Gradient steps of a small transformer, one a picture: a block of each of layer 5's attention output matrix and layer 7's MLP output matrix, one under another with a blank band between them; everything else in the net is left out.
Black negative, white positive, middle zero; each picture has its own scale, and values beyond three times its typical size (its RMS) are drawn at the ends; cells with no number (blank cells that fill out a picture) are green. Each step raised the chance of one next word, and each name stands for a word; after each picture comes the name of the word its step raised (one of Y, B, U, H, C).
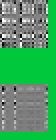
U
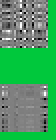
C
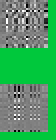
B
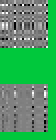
C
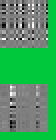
C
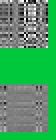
U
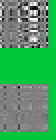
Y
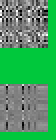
Y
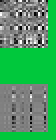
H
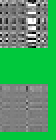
U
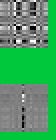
H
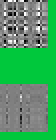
H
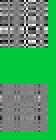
H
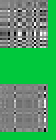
B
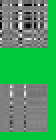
C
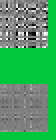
B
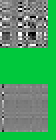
B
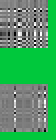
B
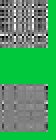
Y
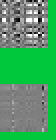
U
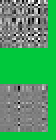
U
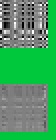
C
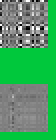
H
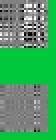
B
